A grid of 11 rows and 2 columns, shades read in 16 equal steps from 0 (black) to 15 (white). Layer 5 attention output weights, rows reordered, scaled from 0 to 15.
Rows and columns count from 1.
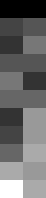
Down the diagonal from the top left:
0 5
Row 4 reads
5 5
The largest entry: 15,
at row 11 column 1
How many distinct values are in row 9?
2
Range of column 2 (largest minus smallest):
10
